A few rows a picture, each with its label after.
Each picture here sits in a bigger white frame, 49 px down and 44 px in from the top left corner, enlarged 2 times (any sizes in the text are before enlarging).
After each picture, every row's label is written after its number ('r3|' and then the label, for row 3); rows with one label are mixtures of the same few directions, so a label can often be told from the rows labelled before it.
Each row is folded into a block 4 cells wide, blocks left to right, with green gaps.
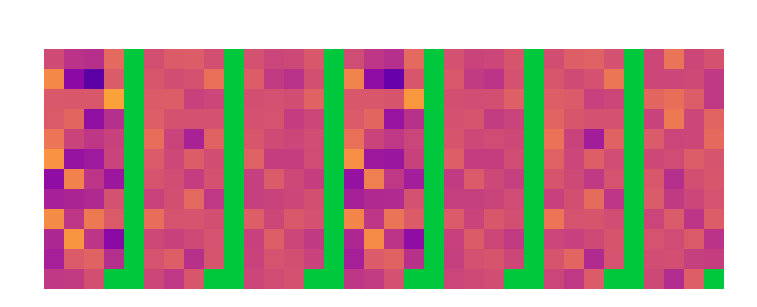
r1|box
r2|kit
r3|box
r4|box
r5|box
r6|kit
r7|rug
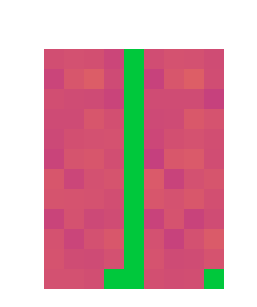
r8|box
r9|box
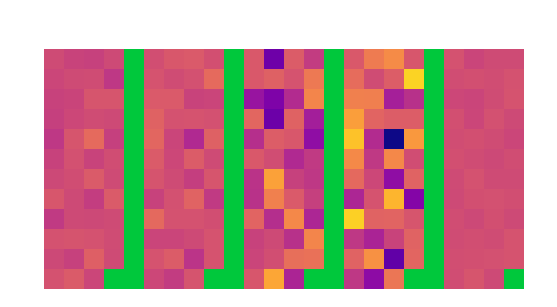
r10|kit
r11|kit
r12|rug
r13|kit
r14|rug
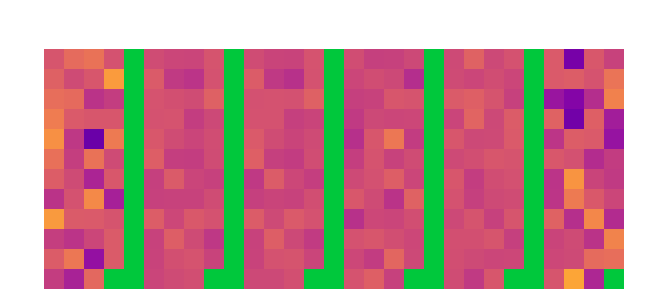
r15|kit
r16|box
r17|box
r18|kit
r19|rug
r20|rug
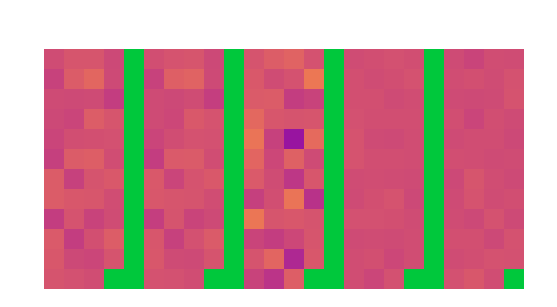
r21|box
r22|box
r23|kit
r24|kit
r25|rug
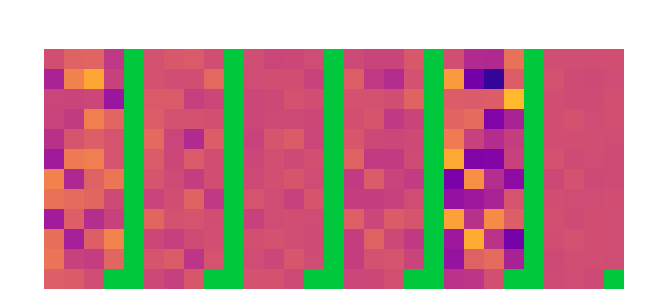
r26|box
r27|kit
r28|kit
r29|box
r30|box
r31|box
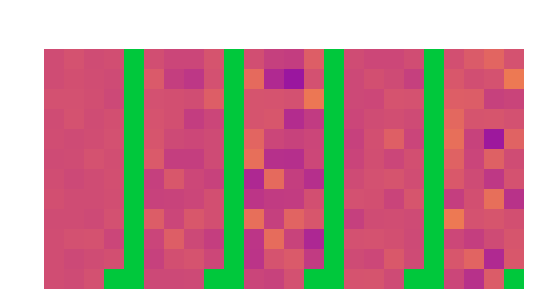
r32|rug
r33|box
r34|box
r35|kit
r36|kit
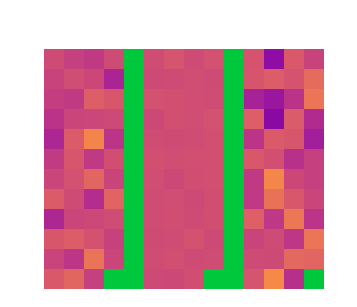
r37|kit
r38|rug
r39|rug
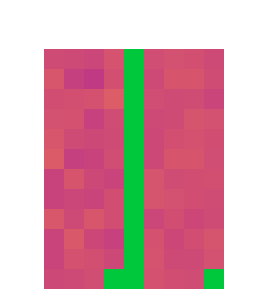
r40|box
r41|box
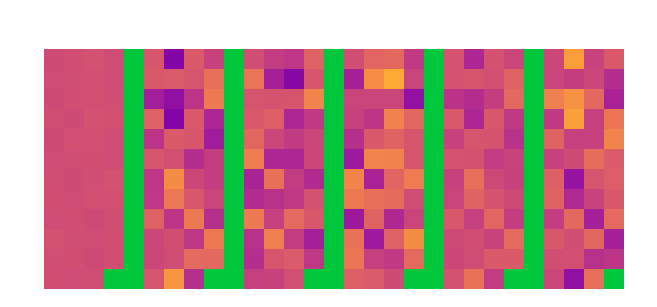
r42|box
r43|rug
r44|box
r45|box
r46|rug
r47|rug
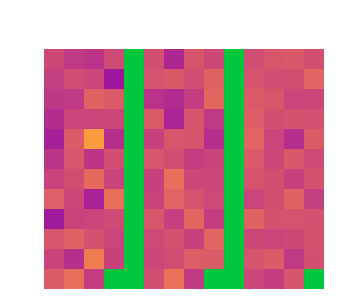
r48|kit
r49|rug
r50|kit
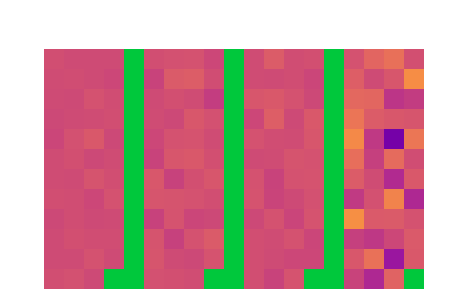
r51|kit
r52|box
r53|rug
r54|kit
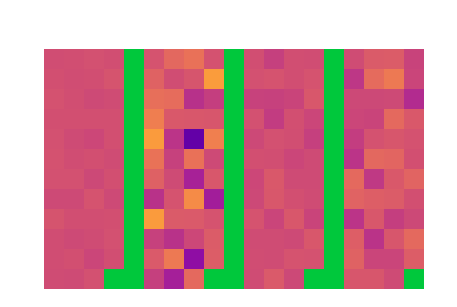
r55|kit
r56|kit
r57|rug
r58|box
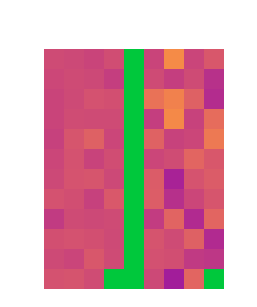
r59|kit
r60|rug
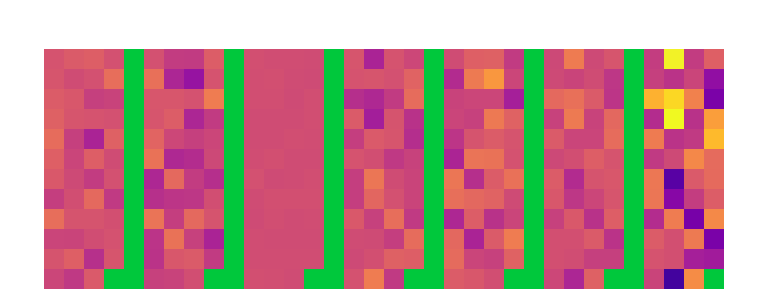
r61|kit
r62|box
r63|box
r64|rug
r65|box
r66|rug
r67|rug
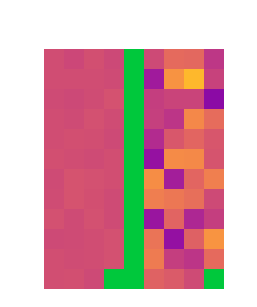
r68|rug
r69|box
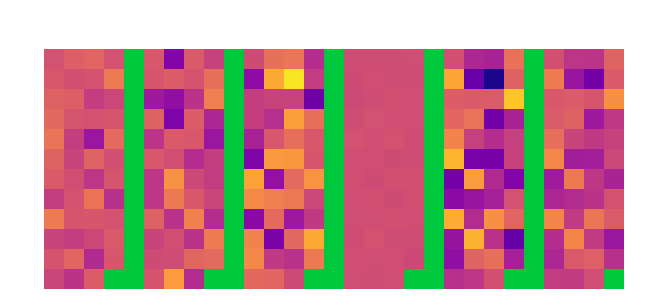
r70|kit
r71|rug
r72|box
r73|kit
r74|box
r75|box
